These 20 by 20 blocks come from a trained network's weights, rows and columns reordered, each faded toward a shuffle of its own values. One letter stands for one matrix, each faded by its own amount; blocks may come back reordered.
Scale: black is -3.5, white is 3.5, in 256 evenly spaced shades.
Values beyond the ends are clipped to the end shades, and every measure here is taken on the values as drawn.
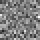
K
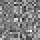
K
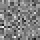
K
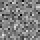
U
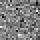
U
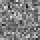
U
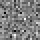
U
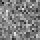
U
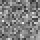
U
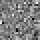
U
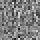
K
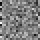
K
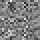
K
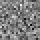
U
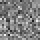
K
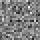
U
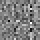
K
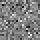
U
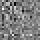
K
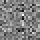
K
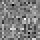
K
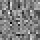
K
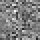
K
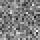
U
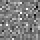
U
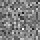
K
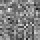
K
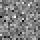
U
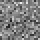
U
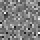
U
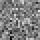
U
